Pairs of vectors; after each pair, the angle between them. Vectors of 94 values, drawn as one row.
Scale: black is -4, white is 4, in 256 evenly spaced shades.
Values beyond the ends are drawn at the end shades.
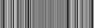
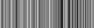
orthogonal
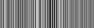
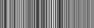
nearly opposite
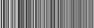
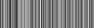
partly opposed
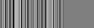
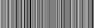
orthogonal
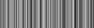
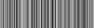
orthogonal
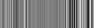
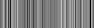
partly opposed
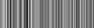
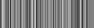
partly aligned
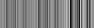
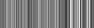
nearly opposite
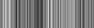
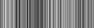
nearly parallel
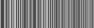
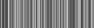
orthogonal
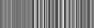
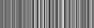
nearly parallel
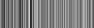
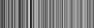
nearly parallel
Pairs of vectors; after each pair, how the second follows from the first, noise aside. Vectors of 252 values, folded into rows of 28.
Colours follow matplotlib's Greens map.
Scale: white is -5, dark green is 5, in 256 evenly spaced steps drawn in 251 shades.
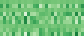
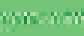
partly zeroed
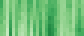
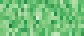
shuffled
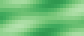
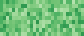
shuffled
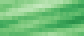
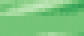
partly zeroed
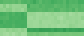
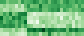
scaled up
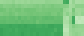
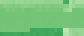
partly zeroed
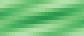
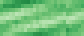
wrapped around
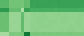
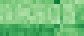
reversed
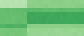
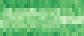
wrapped around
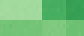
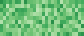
shuffled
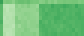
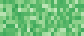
shuffled
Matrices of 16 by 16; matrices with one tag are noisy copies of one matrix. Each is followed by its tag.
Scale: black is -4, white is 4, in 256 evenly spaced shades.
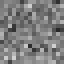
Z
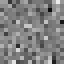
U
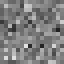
Z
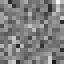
U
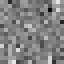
U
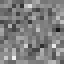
Z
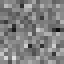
Z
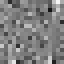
U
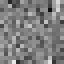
U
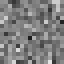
U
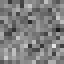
Z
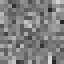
U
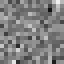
U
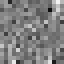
U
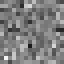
Z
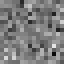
Z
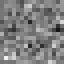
Z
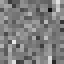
U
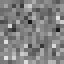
Z
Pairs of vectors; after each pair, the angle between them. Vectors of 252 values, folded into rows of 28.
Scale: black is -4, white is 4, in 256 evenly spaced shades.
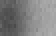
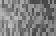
partly opposed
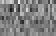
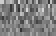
nearly parallel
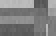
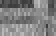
nearly opposite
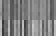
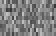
orthogonal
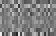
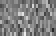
orthogonal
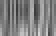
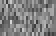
orthogonal
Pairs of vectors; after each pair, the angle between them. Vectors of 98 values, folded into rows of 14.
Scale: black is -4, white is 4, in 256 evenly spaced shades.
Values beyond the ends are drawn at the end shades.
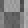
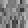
partly aligned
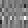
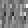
partly opposed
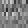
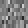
orthogonal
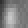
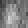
nearly parallel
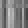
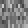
orthogonal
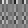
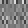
nearly opposite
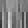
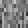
partly aligned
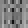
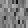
orthogonal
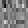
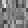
nearly opposite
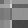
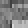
nearly opposite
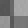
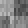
nearly opposite
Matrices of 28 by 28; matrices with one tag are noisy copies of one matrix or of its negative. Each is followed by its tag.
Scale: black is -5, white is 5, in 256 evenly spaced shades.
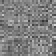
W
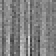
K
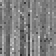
K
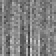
K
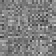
W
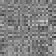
W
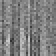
K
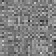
W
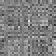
W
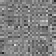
W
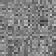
W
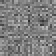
W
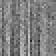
K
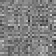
W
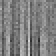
K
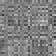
W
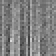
K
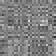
W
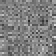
W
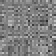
W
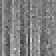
K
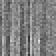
K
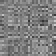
W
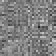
W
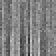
K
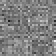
W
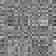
W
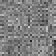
W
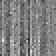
K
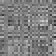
W
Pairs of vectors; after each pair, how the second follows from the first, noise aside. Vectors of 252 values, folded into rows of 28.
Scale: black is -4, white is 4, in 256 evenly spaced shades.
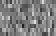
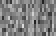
sign-scrambled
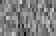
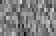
copied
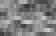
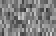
shuffled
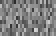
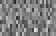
copied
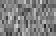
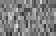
copied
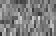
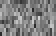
copied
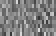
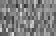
shuffled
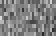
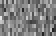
copied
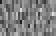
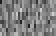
copied
